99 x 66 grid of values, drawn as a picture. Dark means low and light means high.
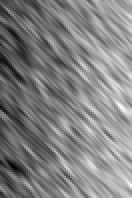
Slope: up to the right. Ninth with the lowest average: top left. Grain: diagonal, down to the right. Lone odd cells: none.
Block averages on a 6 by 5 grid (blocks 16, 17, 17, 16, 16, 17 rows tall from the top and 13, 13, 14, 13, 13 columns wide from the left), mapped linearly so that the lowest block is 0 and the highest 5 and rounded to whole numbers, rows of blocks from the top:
1 2 3 3 4 / 0 2 2 4 4 / 1 2 2 4 5 / 1 2 3 4 5 / 1 1 3 4 5 / 1 2 3 4 5
